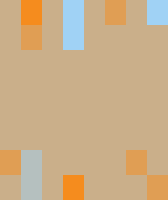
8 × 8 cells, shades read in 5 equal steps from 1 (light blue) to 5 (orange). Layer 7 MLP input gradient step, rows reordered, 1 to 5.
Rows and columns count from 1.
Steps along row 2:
up down down up same same same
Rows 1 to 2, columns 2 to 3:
5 3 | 4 3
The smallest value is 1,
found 3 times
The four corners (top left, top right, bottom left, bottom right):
3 1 3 4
